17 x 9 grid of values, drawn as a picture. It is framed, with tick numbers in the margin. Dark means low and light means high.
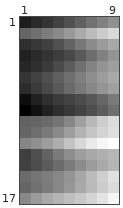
Average level on the scale: 50%. Ninth with the highest average: bottom right. Slope: up to the bottom right. Grain: streaks across.
